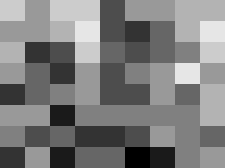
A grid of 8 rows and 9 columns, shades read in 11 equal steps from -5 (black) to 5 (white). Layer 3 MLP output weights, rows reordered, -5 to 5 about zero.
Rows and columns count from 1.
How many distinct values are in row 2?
6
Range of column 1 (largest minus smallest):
6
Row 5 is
-3 -1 0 1 -2 -2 1 -1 2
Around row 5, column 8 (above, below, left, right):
4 0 1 2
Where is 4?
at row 2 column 4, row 2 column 9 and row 4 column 8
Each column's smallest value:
-3 -3 -4 -3 -3 -5 -4 -1 -1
